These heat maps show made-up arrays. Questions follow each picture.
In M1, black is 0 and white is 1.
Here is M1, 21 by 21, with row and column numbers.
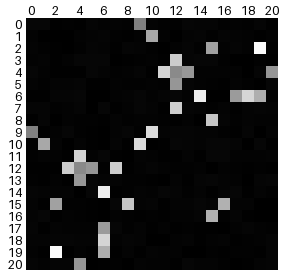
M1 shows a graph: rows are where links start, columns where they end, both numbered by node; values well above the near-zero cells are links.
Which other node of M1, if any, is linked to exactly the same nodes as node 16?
node 8
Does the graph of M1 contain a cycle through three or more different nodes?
no
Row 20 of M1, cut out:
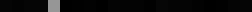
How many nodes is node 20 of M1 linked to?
1
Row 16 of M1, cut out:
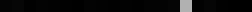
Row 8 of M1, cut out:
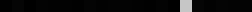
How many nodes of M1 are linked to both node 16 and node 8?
1
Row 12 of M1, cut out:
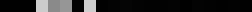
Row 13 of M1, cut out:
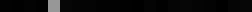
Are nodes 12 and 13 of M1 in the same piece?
yes
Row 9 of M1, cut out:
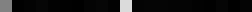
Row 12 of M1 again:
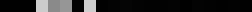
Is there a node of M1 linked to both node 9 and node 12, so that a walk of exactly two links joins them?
no
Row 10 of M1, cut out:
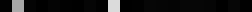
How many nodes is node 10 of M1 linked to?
2
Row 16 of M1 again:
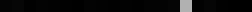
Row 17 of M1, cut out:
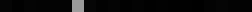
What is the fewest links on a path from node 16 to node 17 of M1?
5
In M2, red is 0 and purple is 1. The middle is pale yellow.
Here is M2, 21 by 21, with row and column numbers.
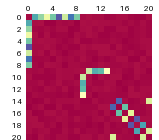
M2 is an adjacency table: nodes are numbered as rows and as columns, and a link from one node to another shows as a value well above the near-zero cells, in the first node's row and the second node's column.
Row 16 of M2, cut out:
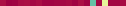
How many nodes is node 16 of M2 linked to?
2
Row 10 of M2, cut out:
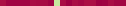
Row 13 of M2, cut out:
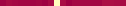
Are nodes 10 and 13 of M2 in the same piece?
yes
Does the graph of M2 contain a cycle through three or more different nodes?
yes
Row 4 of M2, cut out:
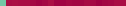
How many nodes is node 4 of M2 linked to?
1
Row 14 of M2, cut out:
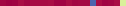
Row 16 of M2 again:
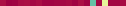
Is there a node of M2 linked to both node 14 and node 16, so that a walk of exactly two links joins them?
yes
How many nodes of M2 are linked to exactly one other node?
12
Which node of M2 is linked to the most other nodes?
node 0
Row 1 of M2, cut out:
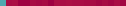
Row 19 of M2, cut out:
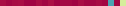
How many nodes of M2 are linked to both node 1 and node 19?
0
